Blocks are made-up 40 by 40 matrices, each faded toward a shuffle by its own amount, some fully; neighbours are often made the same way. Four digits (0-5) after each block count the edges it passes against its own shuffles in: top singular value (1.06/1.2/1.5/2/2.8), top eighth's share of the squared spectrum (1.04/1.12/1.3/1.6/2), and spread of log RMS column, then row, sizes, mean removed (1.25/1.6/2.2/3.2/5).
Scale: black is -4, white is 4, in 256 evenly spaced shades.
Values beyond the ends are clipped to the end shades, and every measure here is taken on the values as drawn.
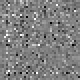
1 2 1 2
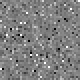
0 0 0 0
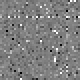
2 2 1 0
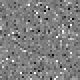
0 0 0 0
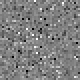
1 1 1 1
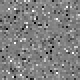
0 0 0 0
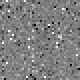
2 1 0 0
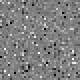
1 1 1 0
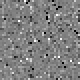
2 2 0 0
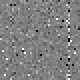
3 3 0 0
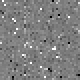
0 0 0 0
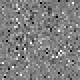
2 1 0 0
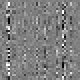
4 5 3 1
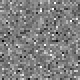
2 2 0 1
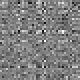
4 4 2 3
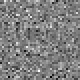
3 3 1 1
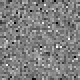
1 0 0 0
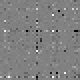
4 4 1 1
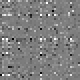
4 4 2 2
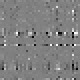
4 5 2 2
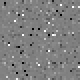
2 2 1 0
